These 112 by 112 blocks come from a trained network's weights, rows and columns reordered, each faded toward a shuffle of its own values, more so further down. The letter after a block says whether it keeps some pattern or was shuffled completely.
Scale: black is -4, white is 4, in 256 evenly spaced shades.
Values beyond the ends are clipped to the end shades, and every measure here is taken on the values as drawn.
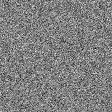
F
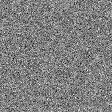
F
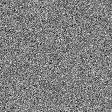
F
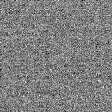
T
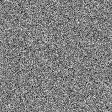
T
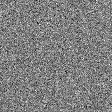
F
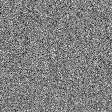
F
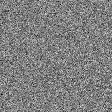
F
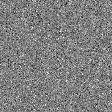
T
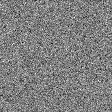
F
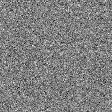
T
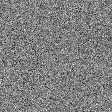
F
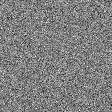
F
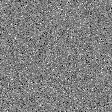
F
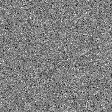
T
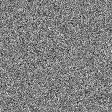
F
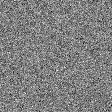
F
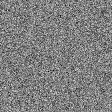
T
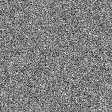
T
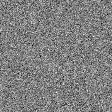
F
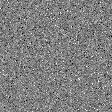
F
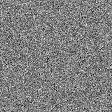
F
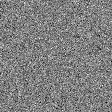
F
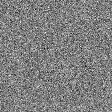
F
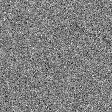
F
